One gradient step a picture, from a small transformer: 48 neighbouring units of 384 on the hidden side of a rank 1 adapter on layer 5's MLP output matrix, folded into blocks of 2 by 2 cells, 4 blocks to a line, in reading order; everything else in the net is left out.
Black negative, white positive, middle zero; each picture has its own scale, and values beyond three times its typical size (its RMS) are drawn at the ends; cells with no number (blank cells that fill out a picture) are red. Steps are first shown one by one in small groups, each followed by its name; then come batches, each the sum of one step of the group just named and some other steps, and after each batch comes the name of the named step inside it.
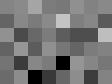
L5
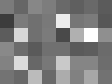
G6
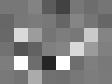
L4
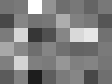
L5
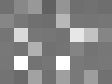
G6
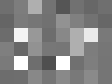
L4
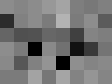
G6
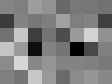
G6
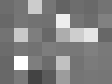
L5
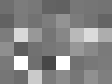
L4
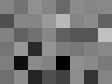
L5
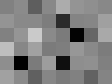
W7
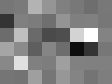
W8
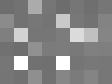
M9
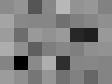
W7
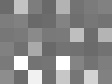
W7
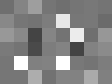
M9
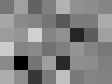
W7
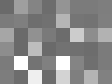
W7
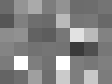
W8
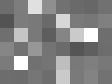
W8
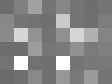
M9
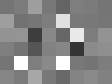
M9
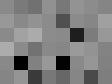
W7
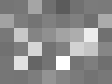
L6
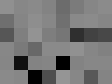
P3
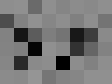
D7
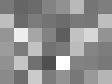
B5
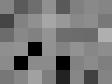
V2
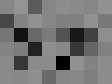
D7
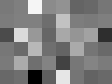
P3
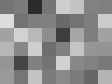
B5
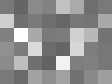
B5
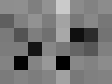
D7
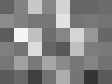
V2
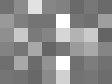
L6
